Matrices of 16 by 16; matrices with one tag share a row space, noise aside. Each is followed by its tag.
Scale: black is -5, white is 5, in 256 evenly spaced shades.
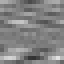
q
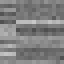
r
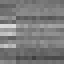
r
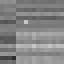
r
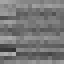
r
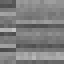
r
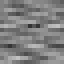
q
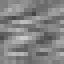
q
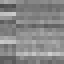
r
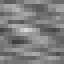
q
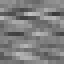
q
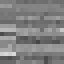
r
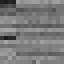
r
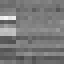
r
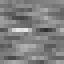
q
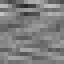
q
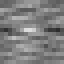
q
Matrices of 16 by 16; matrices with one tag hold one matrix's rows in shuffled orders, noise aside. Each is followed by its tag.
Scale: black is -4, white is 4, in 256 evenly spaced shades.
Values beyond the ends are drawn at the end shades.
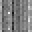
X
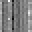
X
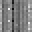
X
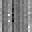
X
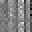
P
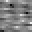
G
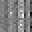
P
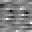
G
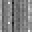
X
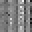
P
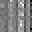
P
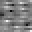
G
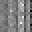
P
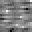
G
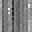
X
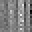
P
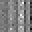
P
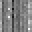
X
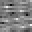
G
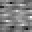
G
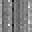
X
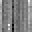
X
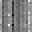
X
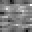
G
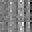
P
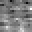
G
